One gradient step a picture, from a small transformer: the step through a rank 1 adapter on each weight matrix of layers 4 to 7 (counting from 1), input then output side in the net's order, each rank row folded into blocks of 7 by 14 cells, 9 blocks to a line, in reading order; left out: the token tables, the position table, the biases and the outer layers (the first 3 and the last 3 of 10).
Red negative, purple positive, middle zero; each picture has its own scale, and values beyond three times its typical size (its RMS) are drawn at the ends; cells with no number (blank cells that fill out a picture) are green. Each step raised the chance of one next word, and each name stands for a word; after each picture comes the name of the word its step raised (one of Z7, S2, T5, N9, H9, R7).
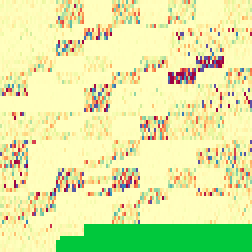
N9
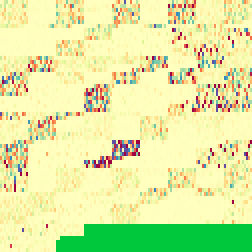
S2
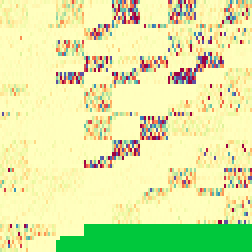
N9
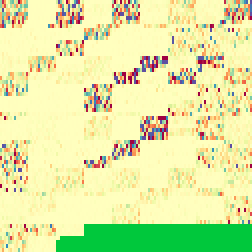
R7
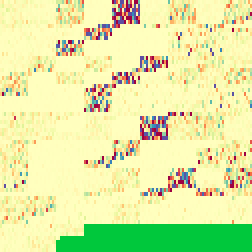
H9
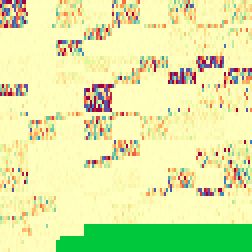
N9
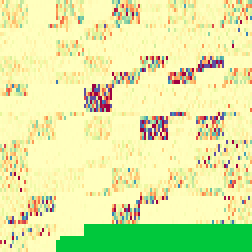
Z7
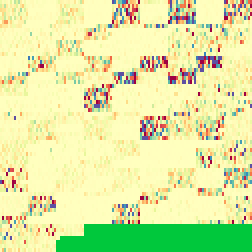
Z7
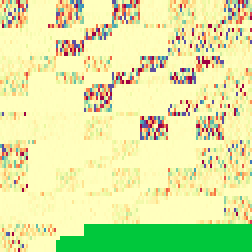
R7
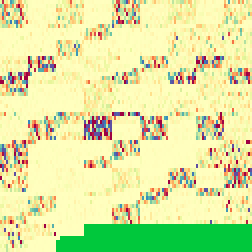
N9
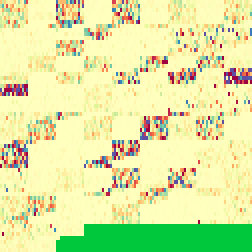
Z7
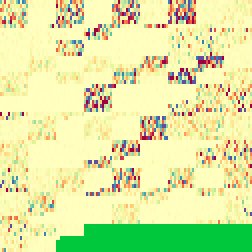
S2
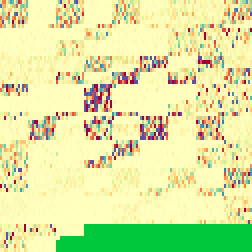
R7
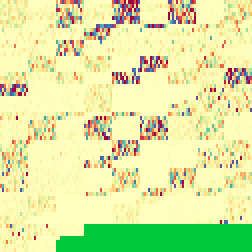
S2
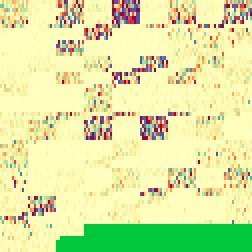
H9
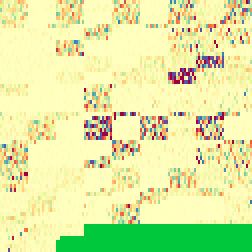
N9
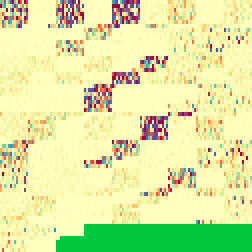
H9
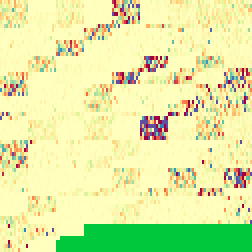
H9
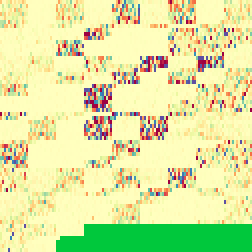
S2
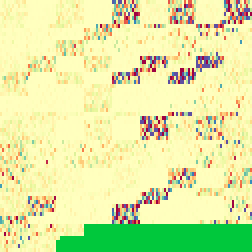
Z7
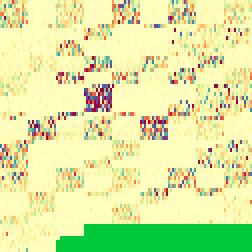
S2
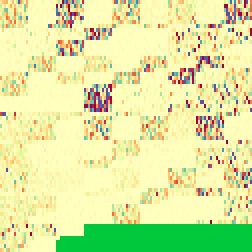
N9
